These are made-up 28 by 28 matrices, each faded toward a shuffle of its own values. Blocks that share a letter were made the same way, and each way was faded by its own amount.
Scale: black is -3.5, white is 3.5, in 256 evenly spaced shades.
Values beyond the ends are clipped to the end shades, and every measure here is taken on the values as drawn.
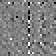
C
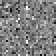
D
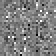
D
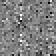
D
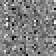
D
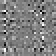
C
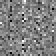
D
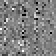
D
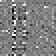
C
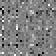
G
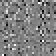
G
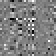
C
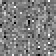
D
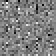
D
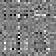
C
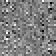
D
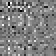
G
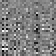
C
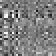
C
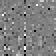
G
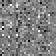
D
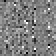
D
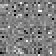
G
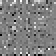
G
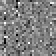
D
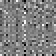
C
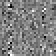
D
